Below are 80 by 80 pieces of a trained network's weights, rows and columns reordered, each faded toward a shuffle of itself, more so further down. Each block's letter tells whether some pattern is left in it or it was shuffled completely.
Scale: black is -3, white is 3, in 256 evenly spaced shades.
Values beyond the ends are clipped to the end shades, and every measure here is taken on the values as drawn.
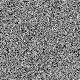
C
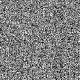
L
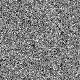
C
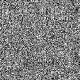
L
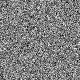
C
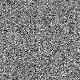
L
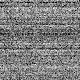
L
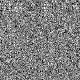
L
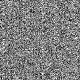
L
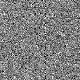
L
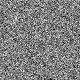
C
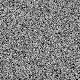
C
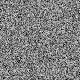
C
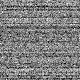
L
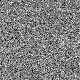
C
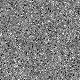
C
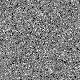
C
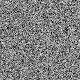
C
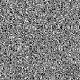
L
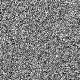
L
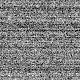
L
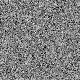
C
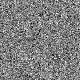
L
